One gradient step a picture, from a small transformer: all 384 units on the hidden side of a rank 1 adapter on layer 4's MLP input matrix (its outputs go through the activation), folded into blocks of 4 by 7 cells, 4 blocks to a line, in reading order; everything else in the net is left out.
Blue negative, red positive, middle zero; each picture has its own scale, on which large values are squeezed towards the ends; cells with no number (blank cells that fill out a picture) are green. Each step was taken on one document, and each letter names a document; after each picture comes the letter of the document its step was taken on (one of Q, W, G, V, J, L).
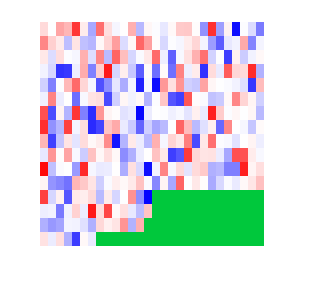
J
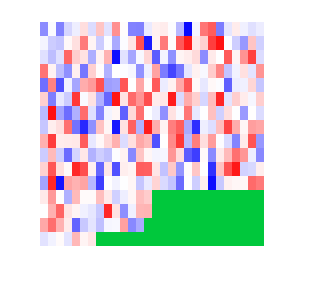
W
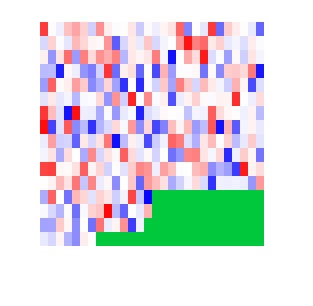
J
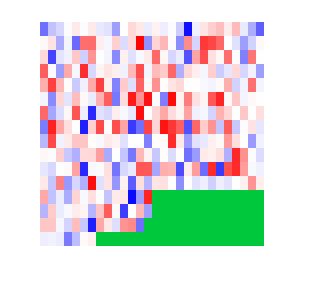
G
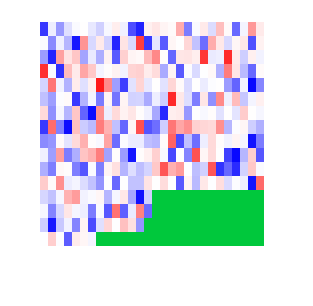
G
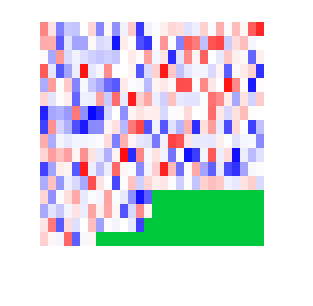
G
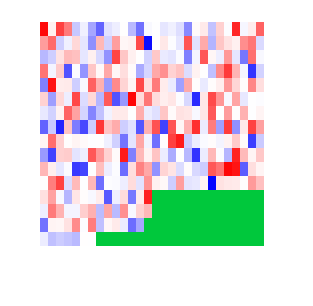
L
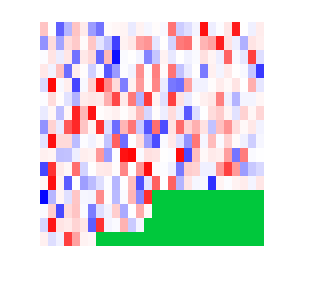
J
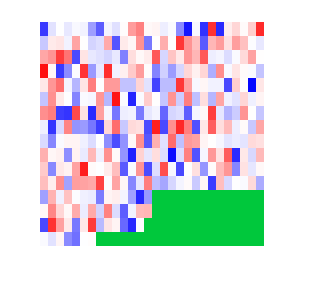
W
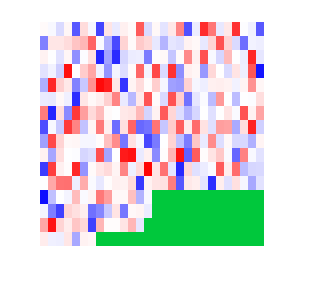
J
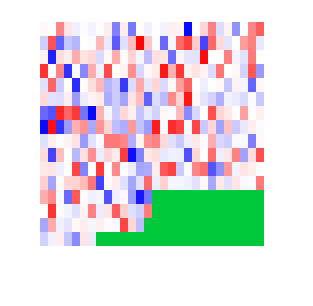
G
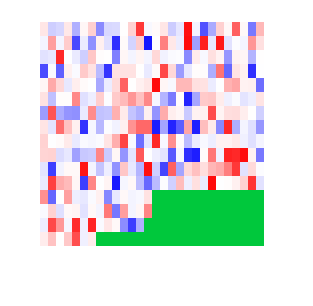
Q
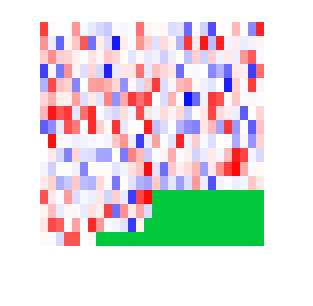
L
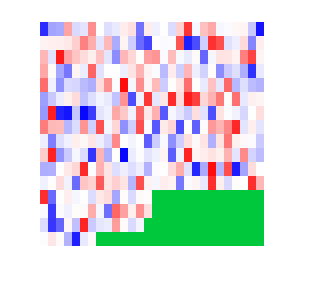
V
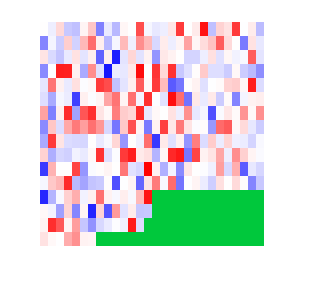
J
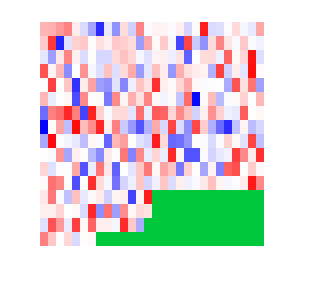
Q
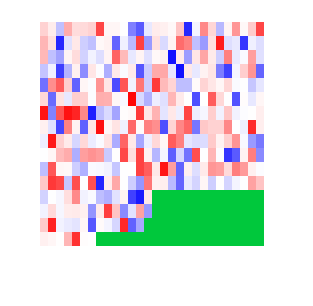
L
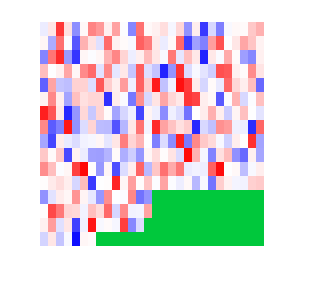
L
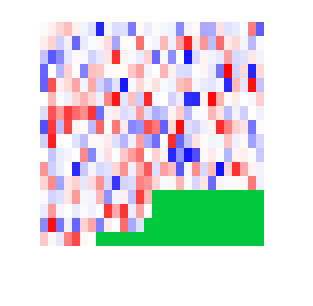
L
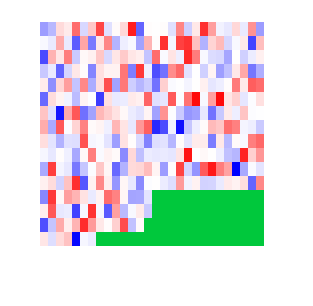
V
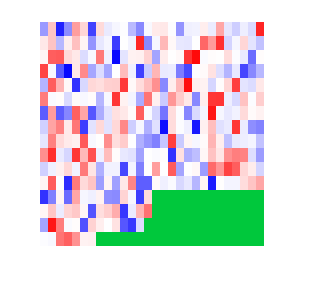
V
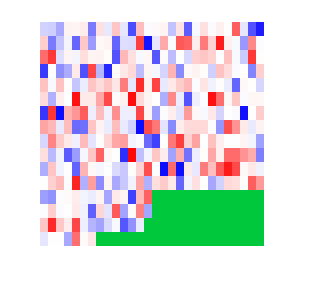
G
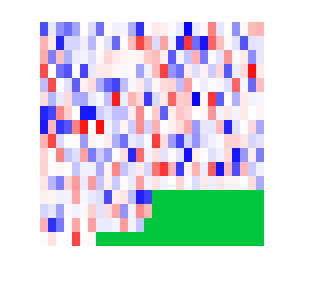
G
